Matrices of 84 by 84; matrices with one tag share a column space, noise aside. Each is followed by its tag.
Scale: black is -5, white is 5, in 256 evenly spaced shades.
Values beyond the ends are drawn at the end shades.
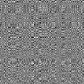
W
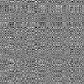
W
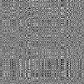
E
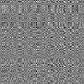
W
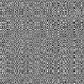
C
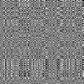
E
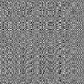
C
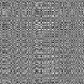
C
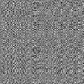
C
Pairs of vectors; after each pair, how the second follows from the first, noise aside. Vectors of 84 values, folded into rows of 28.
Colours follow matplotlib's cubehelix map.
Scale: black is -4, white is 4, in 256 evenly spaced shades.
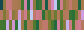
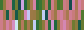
shuffled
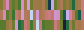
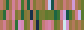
negated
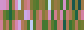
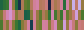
negated
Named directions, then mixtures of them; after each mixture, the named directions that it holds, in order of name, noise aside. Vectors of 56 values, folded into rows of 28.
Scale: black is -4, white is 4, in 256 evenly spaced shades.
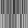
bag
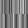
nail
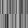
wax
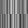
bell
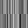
bell, wax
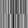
bell, nail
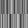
bag, bell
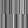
nail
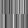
nail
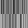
bag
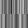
bell, nail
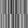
bell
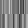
nail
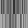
bag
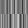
bag, bell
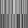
bag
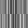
bell
